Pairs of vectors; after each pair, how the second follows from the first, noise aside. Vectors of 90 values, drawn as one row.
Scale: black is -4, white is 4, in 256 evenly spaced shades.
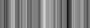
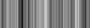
reversed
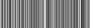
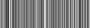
reversed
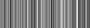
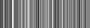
reversed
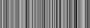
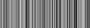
copied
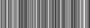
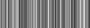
copied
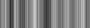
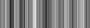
copied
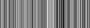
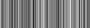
shuffled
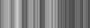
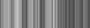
copied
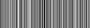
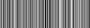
reversed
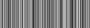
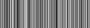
reversed
